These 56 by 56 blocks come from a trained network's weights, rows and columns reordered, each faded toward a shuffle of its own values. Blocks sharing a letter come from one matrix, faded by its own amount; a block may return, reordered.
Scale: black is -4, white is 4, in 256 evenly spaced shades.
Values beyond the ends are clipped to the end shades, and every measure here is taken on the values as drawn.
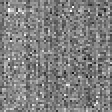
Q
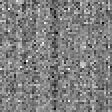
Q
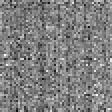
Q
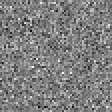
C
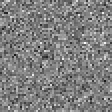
C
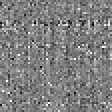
Q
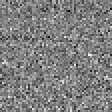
C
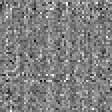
Q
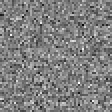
C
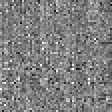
Q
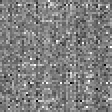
Q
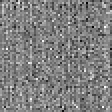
Q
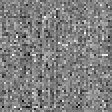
Q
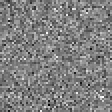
C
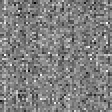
Q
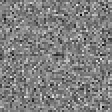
C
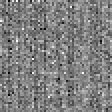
Q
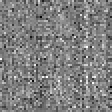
Q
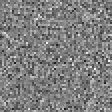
C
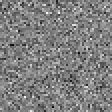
C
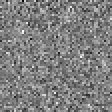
C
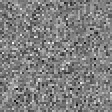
C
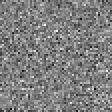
C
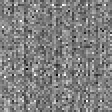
Q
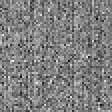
Q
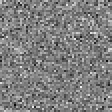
C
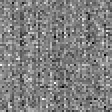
Q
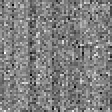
Q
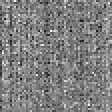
Q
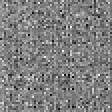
Q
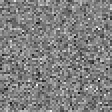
C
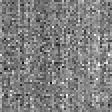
Q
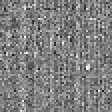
Q
